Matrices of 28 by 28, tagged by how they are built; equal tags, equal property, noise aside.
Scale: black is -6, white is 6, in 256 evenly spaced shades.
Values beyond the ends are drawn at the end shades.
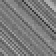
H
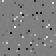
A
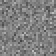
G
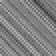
H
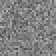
G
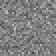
G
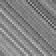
H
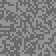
G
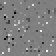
A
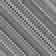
H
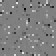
A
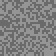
G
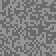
G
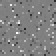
A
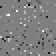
A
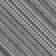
H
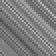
H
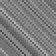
H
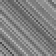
H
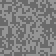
G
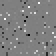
A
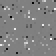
A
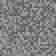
G
